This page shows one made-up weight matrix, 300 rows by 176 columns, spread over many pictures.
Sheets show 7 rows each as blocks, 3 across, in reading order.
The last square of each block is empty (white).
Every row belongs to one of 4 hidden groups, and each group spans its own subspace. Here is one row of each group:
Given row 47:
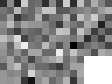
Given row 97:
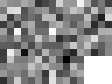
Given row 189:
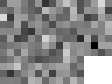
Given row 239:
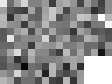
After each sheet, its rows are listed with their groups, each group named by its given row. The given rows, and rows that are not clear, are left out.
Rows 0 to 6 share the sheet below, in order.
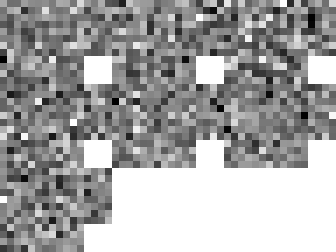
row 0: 97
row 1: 189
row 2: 47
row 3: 97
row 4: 239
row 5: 97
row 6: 97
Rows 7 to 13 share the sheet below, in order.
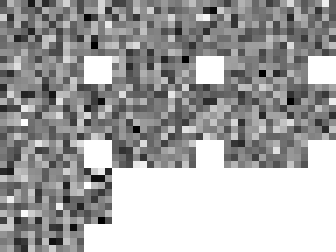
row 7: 189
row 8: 189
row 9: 189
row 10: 47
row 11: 47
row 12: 239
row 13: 189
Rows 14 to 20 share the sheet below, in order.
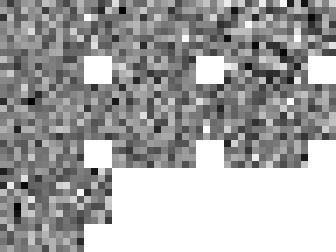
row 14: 189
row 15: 47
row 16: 47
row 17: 239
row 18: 189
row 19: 239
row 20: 239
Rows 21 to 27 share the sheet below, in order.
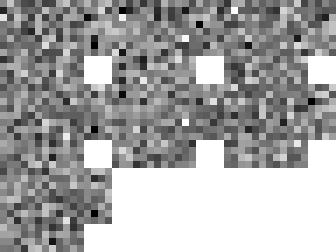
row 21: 189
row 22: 97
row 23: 47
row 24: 189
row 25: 47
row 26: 189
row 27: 189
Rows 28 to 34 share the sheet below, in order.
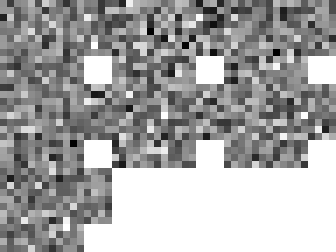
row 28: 189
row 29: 189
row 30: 97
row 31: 189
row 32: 97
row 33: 239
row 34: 97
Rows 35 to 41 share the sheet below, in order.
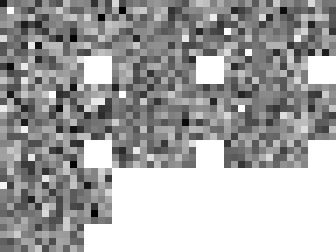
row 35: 47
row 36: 47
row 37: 97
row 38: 47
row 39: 47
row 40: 97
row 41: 189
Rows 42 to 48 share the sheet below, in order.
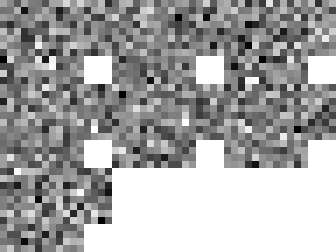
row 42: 97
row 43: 239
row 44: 47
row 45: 189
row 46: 47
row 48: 189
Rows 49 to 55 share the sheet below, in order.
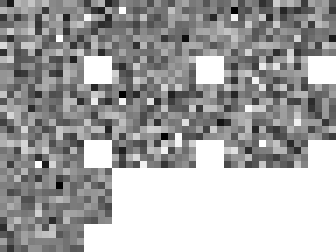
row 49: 189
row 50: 47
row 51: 97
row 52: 239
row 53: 97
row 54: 47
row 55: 97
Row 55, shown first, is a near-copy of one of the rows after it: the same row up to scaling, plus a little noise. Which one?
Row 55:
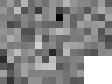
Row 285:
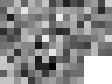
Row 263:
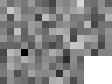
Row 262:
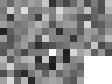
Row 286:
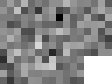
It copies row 286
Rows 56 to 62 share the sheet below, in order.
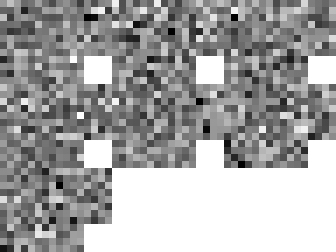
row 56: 189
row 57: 47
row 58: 97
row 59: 239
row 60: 189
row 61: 97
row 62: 97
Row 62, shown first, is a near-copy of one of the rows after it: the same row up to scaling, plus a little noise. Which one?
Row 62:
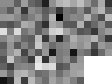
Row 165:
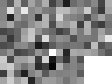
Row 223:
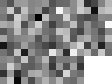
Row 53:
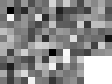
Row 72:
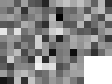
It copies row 72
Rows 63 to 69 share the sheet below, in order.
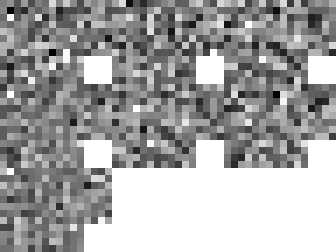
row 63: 97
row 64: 189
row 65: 47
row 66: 47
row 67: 47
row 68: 47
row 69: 189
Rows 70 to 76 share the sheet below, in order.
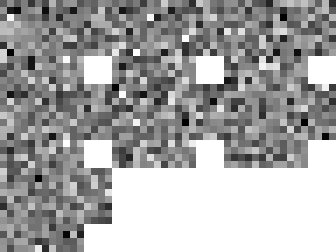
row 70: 97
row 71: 97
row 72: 97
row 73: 97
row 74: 47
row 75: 189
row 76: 239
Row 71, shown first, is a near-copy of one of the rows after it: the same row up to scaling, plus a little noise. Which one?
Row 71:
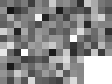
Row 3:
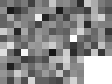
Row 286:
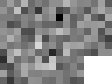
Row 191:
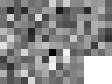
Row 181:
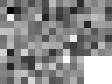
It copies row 3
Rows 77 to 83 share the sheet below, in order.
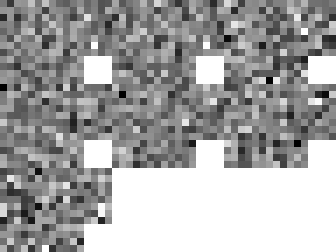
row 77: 189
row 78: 189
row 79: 239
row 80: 47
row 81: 47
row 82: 189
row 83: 239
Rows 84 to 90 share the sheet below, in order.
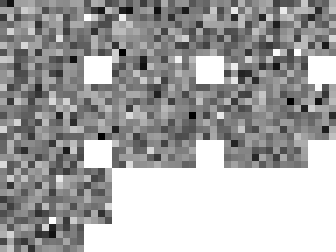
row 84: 189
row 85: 97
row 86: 97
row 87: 239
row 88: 97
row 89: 239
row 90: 97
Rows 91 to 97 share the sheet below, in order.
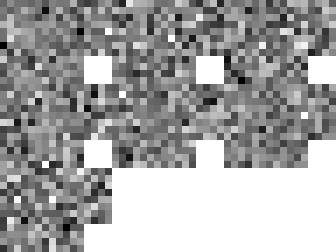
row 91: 97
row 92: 189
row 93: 97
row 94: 239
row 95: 47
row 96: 239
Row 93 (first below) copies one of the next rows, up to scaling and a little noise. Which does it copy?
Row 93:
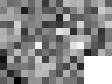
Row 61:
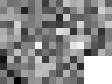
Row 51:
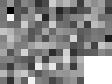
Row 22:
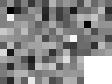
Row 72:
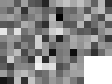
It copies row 61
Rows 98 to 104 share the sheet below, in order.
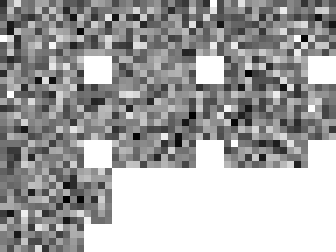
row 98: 239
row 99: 239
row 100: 189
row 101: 47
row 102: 97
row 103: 47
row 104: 239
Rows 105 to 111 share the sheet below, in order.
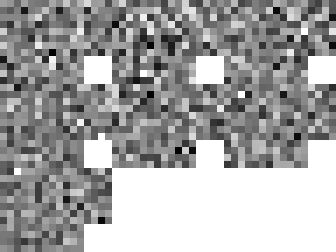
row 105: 97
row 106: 239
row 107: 239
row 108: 189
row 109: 239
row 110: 97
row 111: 189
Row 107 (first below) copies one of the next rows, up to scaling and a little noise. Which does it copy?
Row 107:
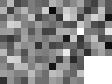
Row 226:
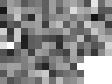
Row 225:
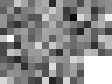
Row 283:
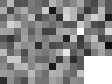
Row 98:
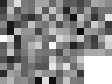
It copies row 283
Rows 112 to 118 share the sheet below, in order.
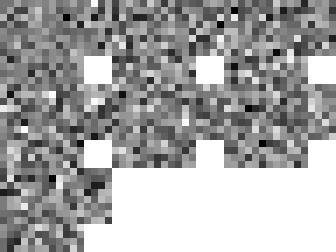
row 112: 239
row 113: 239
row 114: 97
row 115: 47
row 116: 47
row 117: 47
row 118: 47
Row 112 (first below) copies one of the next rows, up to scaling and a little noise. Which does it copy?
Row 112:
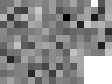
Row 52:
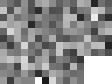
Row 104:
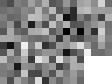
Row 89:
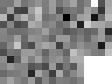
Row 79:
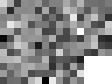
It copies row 89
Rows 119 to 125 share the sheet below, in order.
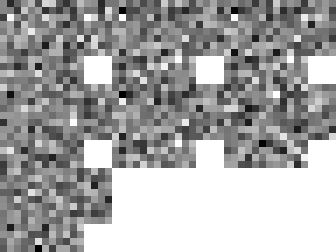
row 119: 189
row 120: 97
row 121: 97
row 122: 47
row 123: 97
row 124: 47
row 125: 239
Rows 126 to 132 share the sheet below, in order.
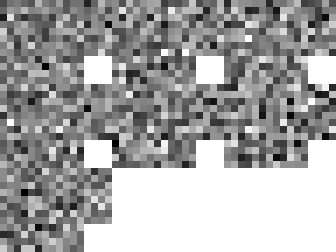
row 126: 239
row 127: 97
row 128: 47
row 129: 239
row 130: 97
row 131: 189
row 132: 47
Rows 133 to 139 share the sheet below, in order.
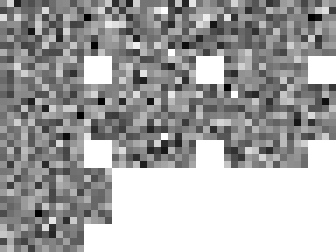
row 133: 189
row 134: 47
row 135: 189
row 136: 239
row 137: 97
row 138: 47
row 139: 97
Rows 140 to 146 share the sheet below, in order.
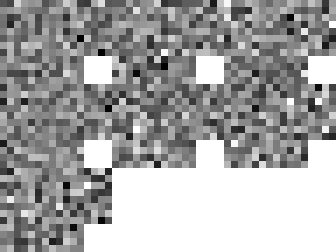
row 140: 189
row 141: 97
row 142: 239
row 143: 239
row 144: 239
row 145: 239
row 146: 189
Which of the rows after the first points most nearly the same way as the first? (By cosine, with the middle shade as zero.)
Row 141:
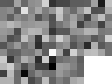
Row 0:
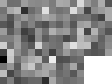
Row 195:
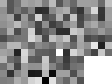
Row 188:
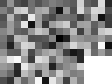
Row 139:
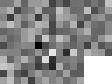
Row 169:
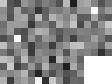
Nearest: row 139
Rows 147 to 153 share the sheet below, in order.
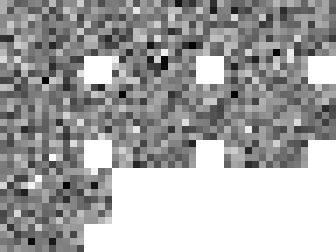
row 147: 239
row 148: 97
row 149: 97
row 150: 189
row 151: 47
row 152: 47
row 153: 239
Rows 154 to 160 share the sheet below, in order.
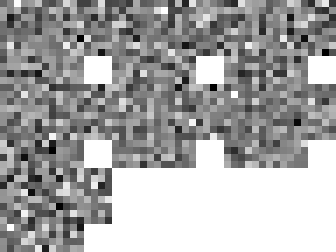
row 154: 189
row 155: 47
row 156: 189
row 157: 97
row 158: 189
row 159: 47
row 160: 239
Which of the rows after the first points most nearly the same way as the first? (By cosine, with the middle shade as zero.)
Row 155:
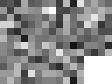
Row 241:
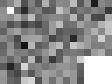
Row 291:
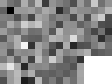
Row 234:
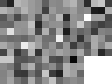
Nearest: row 291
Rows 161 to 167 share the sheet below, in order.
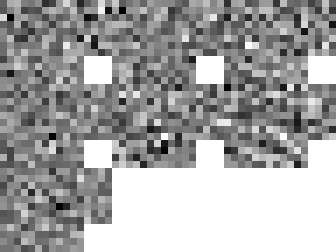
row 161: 189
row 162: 47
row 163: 239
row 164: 97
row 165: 97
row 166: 47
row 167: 239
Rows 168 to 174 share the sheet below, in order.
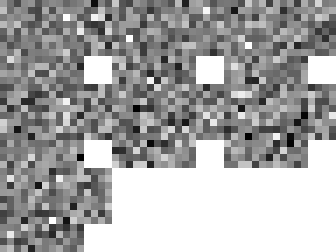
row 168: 239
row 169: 239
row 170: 47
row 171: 239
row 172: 47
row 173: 97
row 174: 97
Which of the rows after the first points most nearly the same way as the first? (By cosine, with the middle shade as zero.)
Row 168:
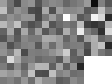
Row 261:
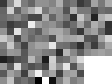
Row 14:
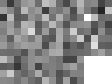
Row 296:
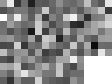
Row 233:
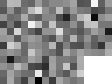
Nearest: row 296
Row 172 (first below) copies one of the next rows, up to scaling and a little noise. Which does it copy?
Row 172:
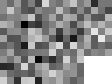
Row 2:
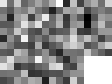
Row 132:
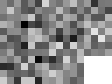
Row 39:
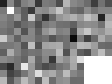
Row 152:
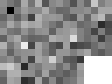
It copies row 132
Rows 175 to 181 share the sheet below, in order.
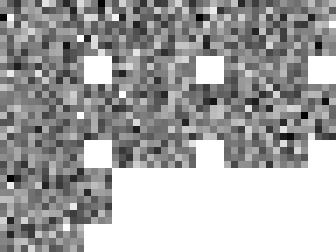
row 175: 189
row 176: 189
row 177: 189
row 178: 239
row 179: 47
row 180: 239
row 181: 97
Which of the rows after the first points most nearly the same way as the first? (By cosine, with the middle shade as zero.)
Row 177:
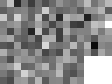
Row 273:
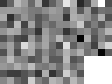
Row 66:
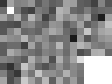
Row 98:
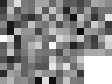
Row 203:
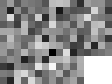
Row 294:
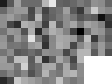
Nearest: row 203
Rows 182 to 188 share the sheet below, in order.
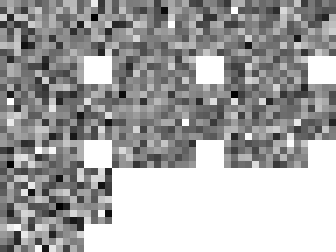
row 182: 239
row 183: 47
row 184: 47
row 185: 97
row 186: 47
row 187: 97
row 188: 239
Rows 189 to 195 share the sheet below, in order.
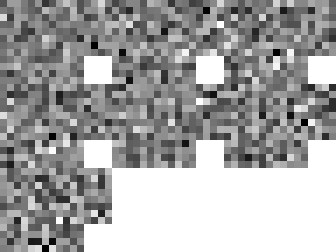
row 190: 97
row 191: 97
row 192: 97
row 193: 189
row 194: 189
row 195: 239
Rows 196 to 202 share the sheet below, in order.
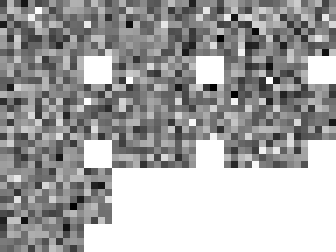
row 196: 239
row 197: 97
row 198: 239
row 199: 189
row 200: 189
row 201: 97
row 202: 97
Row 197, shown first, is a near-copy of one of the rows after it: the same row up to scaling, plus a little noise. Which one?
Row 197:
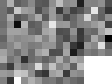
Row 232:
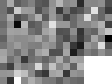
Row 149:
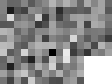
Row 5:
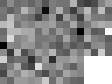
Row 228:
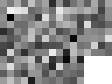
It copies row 232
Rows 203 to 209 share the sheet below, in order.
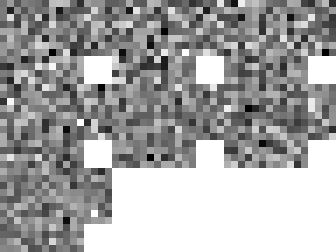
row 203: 97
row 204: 97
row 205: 189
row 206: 189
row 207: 189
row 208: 47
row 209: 189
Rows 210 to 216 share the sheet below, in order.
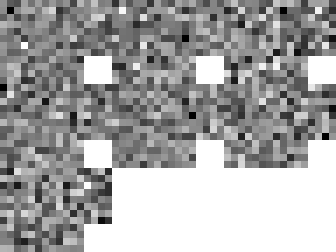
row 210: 47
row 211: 47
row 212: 97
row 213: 47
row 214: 239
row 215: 97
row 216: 189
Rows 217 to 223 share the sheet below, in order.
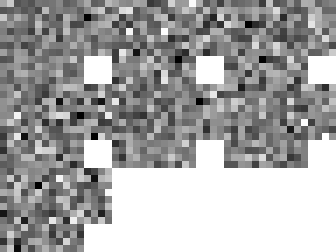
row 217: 189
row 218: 97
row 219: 47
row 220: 97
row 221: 189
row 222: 189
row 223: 97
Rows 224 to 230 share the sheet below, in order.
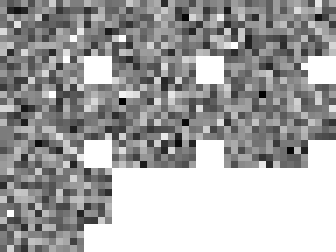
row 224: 97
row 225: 239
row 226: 239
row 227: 47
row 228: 97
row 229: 239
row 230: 239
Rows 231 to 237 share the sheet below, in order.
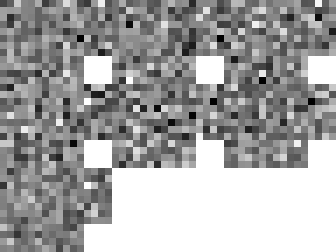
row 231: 189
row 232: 97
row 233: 239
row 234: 189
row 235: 239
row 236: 189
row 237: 189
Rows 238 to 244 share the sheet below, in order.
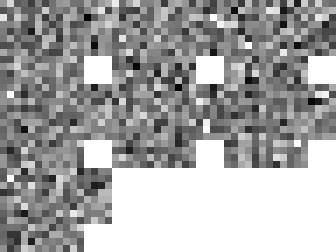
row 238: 189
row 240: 47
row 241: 47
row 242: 189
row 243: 189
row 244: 47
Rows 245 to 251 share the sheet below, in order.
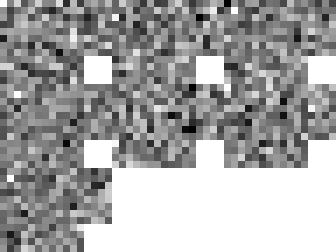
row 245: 47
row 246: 189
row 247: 47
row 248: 97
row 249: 97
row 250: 47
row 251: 47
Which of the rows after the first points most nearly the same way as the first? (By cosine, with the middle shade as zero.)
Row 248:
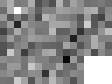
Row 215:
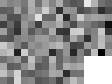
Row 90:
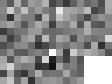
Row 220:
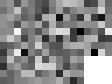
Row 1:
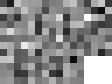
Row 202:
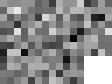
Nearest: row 202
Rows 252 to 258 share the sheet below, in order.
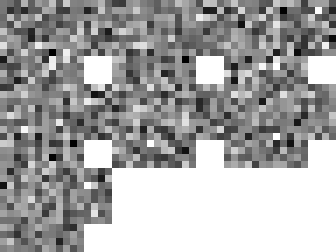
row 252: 97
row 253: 189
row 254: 97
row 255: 189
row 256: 47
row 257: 97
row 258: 189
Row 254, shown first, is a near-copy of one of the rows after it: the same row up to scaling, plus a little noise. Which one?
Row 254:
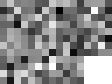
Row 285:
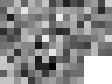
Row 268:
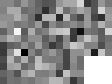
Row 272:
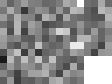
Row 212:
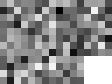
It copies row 212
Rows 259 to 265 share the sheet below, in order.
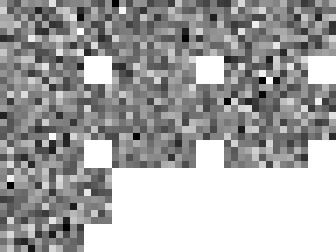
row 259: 239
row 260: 47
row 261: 239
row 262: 97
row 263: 97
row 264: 239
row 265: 97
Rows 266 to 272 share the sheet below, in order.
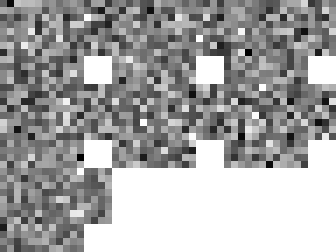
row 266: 189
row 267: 239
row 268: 97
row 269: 239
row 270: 239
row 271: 239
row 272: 97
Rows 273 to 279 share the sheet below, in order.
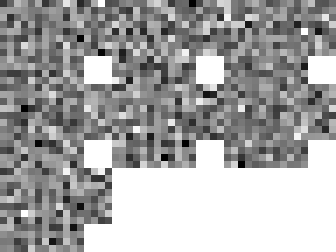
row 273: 189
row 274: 97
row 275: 239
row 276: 47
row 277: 189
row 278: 97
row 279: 189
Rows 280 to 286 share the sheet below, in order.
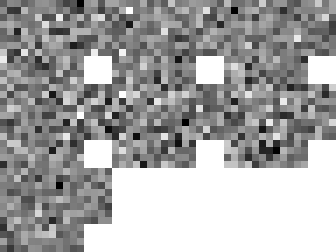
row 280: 97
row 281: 97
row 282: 47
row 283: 239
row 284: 97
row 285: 97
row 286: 97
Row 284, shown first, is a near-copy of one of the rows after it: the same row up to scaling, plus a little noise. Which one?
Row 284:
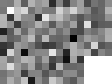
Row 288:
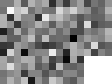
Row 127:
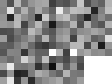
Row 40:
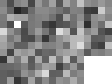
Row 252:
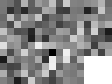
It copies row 288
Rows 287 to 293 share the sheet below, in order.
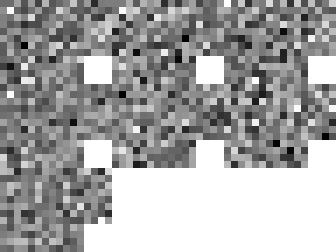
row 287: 47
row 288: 97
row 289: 47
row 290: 47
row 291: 47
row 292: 239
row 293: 189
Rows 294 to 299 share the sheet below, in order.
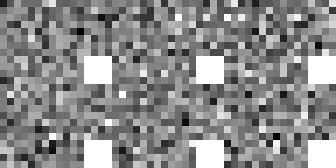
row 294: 239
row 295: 239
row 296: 189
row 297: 97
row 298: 47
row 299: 97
